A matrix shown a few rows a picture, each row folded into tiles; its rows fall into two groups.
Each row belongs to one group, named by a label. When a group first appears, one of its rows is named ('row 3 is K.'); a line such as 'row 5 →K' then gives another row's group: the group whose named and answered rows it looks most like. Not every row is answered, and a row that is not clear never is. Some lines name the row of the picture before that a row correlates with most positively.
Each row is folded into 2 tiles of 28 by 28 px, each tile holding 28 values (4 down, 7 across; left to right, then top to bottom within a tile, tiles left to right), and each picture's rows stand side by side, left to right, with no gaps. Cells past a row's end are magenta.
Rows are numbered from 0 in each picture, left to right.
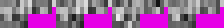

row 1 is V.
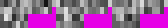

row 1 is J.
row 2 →V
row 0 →V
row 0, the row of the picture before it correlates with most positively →2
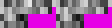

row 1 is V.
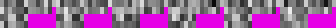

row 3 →V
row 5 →J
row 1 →J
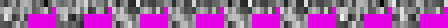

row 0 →V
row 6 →V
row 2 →J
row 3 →J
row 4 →J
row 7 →J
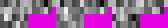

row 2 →V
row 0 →V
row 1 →J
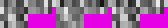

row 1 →J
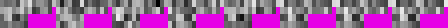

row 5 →J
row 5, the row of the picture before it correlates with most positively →1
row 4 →V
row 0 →V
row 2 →V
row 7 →J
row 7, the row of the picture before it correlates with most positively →1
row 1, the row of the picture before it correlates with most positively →1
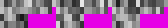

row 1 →J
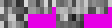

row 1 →V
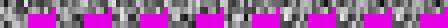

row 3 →V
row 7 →V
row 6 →V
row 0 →J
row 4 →J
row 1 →V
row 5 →V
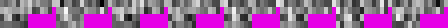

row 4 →J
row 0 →V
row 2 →V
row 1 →J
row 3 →V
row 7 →V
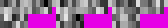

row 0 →V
